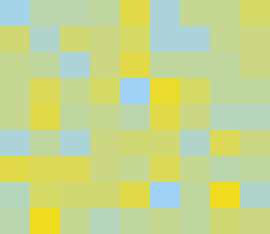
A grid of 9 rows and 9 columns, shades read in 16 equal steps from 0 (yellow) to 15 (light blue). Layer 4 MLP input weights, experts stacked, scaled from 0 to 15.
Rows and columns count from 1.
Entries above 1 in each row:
9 9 9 8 9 9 9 8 8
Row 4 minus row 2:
2 -8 2 -2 10 -12 -8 1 2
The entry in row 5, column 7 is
7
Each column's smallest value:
3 0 4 5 3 1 5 0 5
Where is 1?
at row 4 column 6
